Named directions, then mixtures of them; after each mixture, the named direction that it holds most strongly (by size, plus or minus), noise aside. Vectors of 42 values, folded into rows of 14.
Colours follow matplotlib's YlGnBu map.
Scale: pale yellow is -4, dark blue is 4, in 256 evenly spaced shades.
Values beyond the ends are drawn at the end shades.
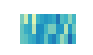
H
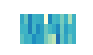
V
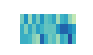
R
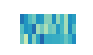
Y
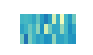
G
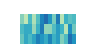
H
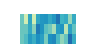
H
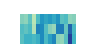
H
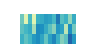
H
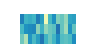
Y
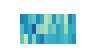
Y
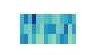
H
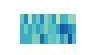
R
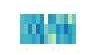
V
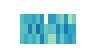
V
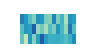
Y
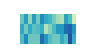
R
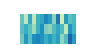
H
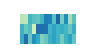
Y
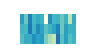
V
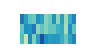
Y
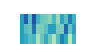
H
